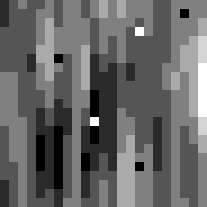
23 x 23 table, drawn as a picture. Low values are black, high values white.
Lone odd cells: 5, 2 higher and 3 lower than their neighbours. Grain: streaks running down. Average level on the scale: 40%.
